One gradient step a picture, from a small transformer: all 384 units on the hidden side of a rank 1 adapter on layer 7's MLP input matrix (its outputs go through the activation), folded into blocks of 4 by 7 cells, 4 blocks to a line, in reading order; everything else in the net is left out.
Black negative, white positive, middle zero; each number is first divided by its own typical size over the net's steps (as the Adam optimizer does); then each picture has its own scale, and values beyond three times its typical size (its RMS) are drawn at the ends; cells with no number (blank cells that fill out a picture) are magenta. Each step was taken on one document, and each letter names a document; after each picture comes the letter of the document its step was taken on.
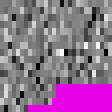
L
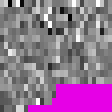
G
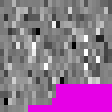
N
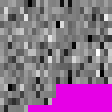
L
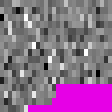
N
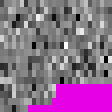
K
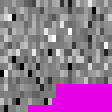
L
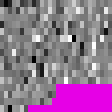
G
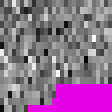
G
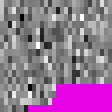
K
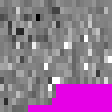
N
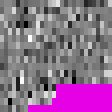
K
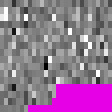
N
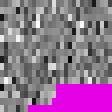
K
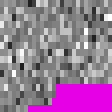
L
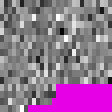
G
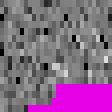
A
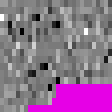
A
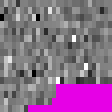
A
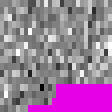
L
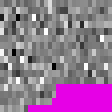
A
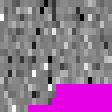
N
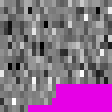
L
